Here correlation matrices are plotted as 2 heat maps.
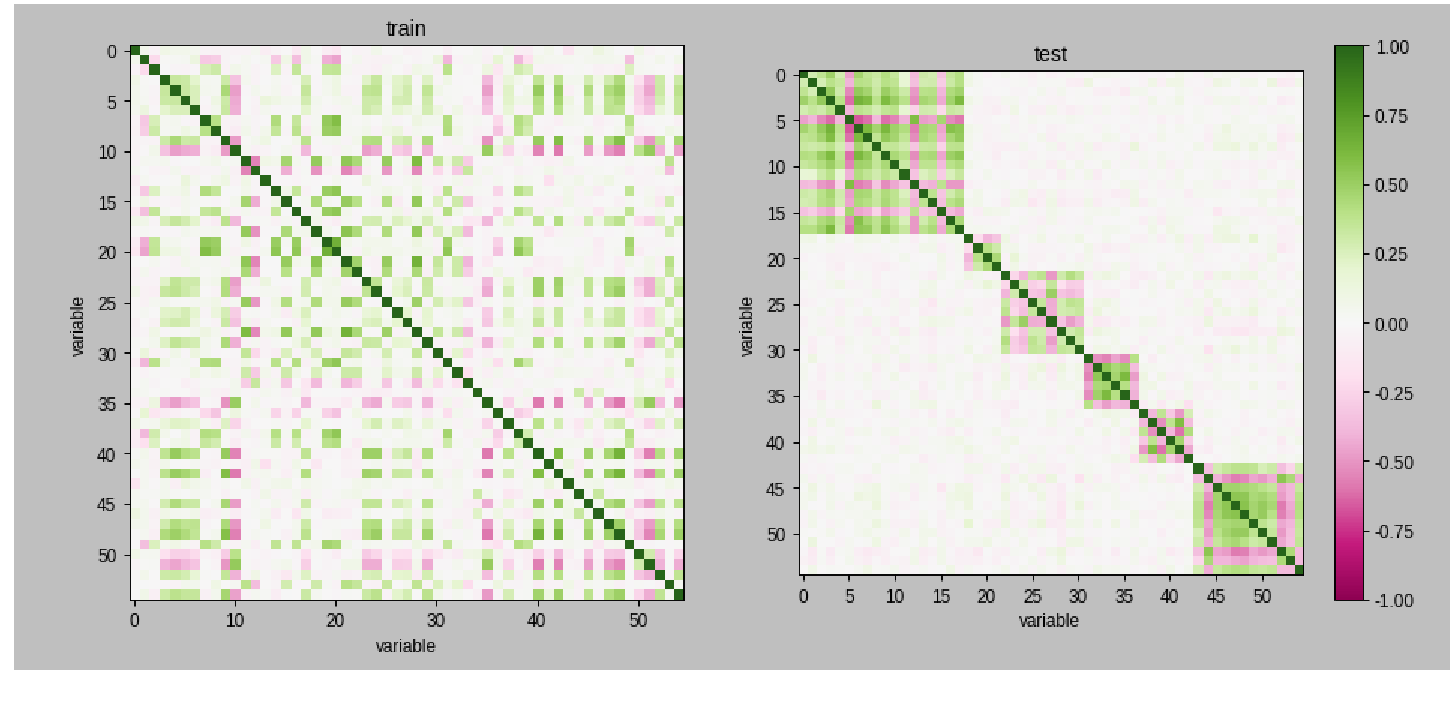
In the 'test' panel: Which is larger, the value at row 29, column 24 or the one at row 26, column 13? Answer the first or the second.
the second
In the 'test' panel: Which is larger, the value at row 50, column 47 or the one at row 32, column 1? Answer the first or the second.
the first
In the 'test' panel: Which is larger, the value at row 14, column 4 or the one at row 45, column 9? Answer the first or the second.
the first
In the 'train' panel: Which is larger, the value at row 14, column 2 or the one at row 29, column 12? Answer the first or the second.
the first
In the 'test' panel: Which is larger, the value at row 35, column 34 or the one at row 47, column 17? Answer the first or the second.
the first
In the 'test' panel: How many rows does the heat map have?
55
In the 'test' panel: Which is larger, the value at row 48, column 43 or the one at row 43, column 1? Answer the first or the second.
the first
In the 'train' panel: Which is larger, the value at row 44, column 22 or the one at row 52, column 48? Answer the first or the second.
the second
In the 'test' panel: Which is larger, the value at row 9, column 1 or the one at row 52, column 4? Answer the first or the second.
the first
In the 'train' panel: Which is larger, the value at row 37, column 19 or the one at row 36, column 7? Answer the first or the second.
the first
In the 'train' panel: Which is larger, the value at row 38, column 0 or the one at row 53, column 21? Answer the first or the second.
the second
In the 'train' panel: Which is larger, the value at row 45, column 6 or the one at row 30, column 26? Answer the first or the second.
the first
